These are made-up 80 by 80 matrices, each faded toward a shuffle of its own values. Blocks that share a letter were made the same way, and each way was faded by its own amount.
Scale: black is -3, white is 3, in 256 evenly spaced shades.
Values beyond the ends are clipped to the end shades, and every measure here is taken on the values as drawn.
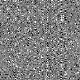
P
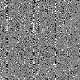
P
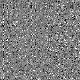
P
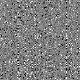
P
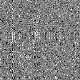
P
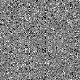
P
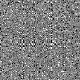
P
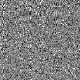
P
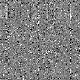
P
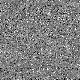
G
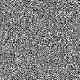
P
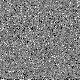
G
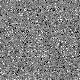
G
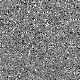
G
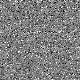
G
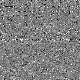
G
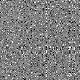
P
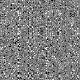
P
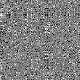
P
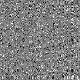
P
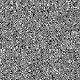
P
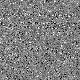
G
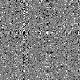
P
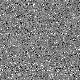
G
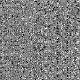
P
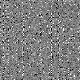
P
